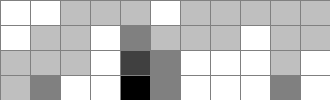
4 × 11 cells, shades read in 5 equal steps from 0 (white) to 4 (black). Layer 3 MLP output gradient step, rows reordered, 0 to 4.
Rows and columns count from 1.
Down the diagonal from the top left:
0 1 1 0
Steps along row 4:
up down same up down down same same up down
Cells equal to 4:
1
